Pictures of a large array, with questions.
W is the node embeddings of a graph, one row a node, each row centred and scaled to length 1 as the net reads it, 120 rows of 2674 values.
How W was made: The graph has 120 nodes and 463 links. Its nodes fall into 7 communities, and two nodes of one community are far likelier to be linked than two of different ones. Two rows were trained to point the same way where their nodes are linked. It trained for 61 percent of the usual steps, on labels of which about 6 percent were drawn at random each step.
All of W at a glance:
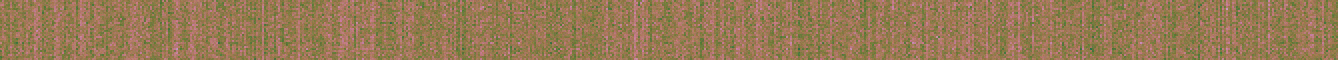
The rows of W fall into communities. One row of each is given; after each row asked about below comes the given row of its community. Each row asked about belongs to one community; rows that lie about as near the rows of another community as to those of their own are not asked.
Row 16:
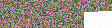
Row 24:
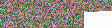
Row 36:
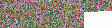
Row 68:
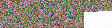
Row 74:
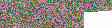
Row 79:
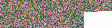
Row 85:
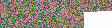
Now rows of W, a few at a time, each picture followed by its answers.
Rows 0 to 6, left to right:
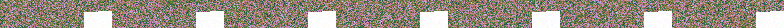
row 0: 68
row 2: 79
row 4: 68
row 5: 16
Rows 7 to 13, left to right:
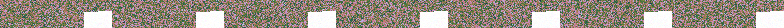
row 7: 85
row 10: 16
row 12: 74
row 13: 68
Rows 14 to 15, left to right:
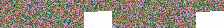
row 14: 68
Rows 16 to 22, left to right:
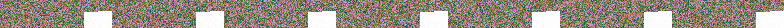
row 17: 79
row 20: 16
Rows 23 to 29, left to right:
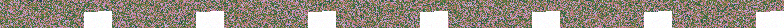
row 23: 79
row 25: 36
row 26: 24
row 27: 36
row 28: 79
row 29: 68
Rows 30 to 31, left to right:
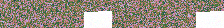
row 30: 74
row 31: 16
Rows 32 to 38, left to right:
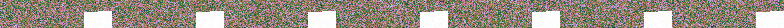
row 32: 74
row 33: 85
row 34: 85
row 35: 16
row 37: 24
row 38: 36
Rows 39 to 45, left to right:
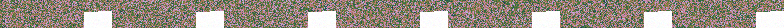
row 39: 24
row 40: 85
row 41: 24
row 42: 74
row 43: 74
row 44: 85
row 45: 79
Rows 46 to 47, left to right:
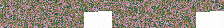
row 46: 79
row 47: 36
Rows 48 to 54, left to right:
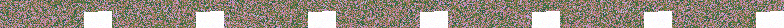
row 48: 74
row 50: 74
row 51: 74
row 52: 85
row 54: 68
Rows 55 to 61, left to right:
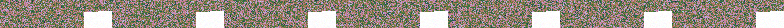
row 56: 68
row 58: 68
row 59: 68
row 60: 79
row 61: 16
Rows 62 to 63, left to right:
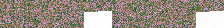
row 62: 24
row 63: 24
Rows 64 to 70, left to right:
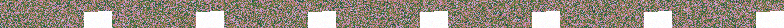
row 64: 85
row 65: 68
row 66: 36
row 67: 68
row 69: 85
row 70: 36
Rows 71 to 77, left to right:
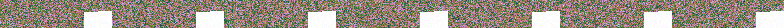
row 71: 74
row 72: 36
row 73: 68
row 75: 79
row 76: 24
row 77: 16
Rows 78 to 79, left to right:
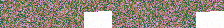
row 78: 16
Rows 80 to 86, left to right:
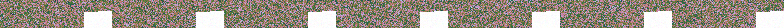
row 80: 16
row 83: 68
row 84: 16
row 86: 16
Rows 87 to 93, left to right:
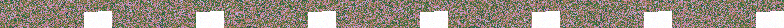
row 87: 16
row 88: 36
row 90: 74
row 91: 85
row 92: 24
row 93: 74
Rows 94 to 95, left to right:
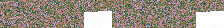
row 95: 68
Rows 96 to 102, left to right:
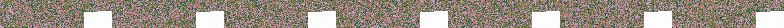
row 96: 79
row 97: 74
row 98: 79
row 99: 79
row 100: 68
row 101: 68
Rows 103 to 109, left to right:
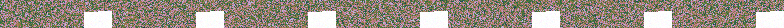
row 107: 74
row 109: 74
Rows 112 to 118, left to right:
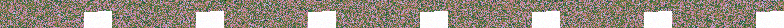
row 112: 79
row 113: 24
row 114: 24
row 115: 36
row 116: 24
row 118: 24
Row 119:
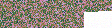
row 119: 16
